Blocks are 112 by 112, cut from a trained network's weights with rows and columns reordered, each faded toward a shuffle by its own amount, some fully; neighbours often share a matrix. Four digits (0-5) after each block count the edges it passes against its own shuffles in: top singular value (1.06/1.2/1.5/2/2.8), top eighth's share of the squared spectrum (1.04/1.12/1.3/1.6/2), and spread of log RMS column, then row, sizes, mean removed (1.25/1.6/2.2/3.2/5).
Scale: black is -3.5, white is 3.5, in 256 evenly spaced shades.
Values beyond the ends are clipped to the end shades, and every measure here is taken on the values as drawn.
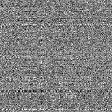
4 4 2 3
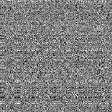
4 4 2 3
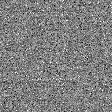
2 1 0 0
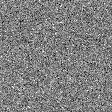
1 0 0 0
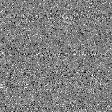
3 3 0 3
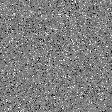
0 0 0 0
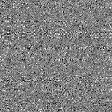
4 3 0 3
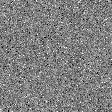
0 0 0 0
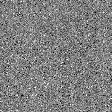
2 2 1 1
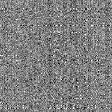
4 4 2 3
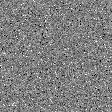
0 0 0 0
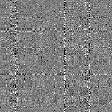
4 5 3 2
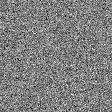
0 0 0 0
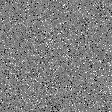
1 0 0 0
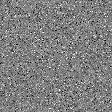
2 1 0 0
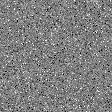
0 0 0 0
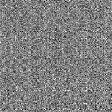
4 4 2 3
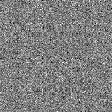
3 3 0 1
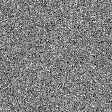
1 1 0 0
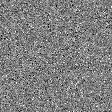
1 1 0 0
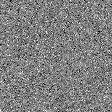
2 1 0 0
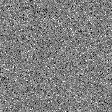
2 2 0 0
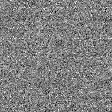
3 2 1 1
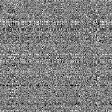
4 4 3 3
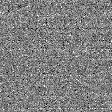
3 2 1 1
